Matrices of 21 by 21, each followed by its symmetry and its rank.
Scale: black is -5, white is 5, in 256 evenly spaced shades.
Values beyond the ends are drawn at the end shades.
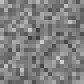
symmetric, full rank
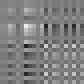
symmetric, rank one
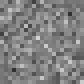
symmetric, full rank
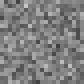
neither, full rank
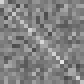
symmetric, full rank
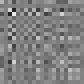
symmetric, rank two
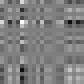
symmetric, rank one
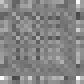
symmetric, rank three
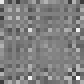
symmetric, rank two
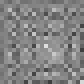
symmetric, rank three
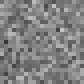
neither, full rank
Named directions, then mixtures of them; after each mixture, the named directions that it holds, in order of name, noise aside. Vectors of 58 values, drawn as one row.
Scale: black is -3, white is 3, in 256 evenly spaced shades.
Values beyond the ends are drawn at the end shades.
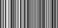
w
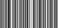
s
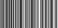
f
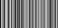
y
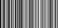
f, y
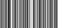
s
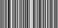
s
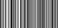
w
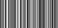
s, w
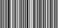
s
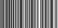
f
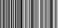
f, y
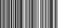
f, y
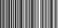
f, y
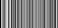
w, y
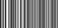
w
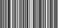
s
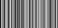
y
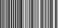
f, y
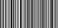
f, w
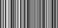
w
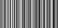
f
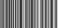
f
